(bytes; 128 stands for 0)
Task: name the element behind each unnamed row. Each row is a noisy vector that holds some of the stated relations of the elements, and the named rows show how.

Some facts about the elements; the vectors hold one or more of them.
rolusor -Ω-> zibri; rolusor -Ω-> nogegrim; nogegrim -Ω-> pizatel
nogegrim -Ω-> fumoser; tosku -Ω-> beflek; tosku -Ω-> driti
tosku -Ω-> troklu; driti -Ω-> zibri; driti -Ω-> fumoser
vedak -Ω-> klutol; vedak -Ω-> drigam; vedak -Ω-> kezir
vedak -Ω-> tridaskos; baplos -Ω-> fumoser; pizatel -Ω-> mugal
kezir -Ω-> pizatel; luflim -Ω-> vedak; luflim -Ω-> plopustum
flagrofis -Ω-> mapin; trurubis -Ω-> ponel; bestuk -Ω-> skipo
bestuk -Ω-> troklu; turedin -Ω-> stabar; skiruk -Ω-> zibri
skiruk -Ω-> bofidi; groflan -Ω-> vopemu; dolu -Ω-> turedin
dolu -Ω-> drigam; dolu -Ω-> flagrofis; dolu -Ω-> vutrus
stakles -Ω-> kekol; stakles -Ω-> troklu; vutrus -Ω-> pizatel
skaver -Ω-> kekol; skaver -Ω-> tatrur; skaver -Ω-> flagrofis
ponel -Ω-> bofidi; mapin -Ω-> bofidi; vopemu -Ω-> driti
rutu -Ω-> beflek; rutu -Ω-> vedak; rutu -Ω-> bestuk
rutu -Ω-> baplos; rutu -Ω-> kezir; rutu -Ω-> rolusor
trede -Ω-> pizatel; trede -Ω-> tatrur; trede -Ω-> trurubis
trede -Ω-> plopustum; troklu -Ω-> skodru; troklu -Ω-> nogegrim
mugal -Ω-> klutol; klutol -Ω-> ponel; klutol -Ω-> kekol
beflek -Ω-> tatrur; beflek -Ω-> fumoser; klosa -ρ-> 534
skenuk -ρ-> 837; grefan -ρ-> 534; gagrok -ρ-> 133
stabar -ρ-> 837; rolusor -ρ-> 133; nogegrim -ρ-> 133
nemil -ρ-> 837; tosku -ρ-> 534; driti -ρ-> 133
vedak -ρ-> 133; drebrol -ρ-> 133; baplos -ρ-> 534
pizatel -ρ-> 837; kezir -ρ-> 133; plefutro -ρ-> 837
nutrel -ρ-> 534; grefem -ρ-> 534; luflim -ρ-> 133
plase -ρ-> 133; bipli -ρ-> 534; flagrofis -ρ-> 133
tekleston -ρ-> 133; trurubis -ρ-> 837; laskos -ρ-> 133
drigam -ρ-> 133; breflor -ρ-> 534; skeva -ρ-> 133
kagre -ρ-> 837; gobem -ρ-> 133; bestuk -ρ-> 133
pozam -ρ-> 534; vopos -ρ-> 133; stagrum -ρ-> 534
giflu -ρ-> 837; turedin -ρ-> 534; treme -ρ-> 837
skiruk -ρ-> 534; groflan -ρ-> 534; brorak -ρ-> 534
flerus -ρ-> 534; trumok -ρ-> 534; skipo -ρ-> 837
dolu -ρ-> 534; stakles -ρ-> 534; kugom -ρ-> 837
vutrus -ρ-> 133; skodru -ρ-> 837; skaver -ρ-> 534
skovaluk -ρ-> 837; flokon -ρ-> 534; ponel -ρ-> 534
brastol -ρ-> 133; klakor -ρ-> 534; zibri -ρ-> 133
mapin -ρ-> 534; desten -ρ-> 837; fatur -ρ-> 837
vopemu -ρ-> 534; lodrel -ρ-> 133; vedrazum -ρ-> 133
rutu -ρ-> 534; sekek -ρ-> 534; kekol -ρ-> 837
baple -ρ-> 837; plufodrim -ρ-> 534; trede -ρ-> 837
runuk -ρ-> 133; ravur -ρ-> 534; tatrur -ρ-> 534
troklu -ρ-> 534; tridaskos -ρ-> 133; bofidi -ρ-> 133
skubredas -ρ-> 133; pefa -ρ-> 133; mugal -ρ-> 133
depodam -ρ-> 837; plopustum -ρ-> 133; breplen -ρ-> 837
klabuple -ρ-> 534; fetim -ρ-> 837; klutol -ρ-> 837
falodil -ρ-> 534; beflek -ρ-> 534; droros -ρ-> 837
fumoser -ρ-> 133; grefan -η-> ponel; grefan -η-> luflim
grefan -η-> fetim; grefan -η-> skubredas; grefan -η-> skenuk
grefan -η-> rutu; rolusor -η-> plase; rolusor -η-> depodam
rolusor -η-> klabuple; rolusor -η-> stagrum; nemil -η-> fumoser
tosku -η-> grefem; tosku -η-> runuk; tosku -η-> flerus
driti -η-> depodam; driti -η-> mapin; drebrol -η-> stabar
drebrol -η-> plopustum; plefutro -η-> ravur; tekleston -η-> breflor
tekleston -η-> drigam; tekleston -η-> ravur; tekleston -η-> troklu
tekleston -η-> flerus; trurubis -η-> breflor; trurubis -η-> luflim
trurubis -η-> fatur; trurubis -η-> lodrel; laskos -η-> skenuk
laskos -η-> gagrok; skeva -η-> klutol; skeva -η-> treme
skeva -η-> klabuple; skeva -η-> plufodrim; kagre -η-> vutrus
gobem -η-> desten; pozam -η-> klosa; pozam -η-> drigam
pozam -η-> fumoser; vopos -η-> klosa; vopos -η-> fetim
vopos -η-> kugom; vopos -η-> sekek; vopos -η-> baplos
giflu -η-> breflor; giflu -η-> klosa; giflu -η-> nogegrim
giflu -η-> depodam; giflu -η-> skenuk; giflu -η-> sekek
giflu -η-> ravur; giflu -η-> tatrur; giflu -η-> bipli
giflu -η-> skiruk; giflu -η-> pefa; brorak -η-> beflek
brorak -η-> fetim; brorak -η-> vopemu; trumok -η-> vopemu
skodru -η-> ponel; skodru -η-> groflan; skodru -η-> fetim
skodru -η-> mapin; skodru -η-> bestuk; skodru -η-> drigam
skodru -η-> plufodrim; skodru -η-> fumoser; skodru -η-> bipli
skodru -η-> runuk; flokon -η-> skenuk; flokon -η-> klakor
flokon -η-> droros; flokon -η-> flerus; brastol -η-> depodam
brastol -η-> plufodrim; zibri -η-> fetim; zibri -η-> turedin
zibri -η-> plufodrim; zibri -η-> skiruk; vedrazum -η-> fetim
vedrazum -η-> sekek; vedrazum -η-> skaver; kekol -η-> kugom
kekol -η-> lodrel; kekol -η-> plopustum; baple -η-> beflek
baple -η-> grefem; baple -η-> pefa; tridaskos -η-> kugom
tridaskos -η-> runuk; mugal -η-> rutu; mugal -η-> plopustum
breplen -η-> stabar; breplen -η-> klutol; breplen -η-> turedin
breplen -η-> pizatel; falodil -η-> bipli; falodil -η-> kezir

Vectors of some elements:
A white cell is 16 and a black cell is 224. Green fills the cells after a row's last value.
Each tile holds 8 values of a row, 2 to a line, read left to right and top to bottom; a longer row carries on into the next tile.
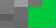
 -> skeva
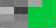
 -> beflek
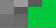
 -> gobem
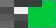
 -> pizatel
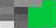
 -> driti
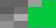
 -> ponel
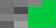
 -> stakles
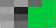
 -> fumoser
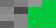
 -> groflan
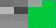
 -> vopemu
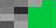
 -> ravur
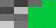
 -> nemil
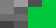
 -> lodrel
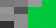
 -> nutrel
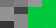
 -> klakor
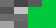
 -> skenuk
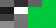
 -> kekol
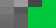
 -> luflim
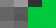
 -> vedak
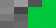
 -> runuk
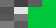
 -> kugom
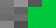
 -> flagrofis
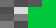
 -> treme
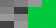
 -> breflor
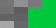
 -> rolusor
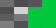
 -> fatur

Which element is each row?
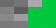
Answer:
skiruk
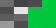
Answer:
trede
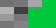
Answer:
baplos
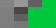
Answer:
laskos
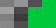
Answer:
nogegrim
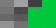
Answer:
bestuk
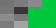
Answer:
troklu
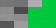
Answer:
falodil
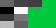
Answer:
klutol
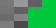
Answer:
bofidi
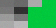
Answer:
tosku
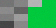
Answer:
plufodrim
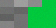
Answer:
brastol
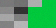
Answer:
pozam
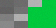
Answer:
mapin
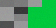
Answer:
klosa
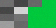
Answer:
kagre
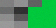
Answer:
tekleston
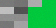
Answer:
brorak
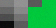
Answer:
plopustum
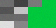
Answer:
skodru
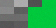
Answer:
plase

